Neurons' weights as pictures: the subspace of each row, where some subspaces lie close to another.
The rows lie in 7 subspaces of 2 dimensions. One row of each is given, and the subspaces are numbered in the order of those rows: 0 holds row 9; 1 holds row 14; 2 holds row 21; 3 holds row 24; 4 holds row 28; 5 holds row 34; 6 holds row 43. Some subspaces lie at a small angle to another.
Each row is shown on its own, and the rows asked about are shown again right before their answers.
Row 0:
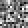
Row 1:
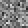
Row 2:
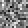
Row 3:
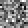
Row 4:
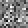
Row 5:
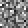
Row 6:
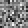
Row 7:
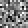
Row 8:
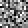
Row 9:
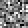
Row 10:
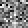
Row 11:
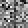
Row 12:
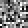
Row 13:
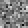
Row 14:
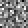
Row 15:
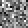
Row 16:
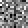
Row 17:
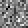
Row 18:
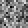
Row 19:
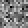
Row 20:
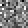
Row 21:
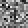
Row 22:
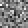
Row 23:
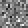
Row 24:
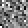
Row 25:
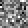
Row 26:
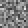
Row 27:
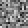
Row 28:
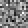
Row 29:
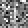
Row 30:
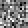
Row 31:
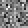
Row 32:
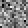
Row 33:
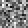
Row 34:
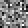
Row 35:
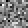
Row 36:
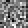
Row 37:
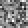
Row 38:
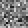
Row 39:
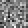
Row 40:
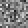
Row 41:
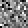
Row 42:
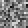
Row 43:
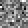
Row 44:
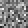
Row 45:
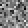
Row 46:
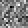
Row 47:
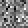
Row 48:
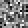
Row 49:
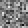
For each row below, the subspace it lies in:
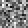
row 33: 3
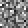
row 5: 1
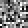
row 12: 2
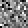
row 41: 3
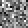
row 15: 3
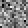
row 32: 3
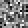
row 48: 0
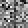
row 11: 2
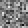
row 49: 5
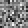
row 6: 4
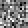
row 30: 4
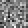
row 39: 6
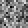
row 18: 0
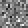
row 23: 0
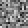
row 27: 2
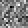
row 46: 5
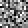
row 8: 4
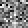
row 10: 4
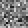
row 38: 5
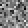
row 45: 1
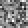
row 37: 6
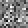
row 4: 5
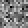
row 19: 5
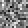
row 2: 3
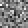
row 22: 4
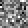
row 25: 6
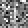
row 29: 2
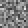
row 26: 1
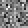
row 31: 0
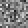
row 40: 2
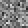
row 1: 5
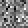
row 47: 0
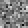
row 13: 5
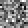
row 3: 6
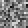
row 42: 3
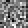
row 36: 6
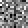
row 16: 6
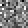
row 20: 1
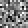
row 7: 4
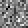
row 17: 0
